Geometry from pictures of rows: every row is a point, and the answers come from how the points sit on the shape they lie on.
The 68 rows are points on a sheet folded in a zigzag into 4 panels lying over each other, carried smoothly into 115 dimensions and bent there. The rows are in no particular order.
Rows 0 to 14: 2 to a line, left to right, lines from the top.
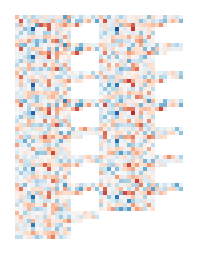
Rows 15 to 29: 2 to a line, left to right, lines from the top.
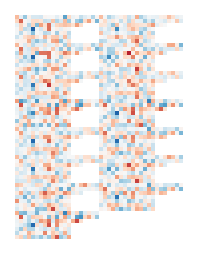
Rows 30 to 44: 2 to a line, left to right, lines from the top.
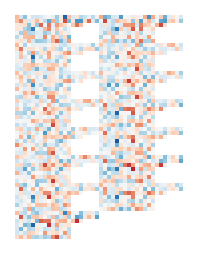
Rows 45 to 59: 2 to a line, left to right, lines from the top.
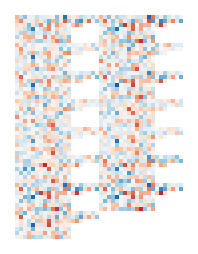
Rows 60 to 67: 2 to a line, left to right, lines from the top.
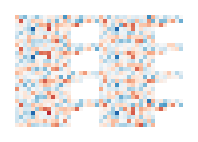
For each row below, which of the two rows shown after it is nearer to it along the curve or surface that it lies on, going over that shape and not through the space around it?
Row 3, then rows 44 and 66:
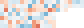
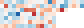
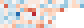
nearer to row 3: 66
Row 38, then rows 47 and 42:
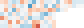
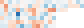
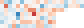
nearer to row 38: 47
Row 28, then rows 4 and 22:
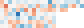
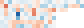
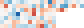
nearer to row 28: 22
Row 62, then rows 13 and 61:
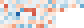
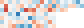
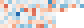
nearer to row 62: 13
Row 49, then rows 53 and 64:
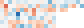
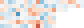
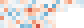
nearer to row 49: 53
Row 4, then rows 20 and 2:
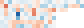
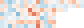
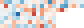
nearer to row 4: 20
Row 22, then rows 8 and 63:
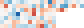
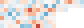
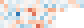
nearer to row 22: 63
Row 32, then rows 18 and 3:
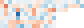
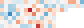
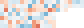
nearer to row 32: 3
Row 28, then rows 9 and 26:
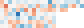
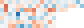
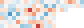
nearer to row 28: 9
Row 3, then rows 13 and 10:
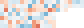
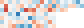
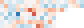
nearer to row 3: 10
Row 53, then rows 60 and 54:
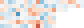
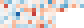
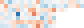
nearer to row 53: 54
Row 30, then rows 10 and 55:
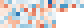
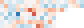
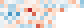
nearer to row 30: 10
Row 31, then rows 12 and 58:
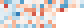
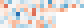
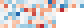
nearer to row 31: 12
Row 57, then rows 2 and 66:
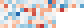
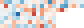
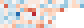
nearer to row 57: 66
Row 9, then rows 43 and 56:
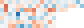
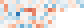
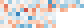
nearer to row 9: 56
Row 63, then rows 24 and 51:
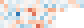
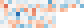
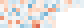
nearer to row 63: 51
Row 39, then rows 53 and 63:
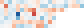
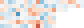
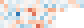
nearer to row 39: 63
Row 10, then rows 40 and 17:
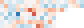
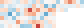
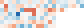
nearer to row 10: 17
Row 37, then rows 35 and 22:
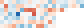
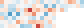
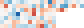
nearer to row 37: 35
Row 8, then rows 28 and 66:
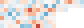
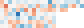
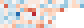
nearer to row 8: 66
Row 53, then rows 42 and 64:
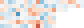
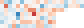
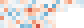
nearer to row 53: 42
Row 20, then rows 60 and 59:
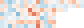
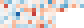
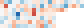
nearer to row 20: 59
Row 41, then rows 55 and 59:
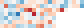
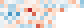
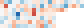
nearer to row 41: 55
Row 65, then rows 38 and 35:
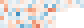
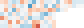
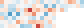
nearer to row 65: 38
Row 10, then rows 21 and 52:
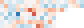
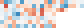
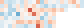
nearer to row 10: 52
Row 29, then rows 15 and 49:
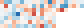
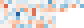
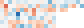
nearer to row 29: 15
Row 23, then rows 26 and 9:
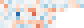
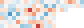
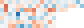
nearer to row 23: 9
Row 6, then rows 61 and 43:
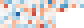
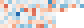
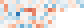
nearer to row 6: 61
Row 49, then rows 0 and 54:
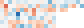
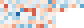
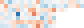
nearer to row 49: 54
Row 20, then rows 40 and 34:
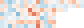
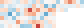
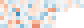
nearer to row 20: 34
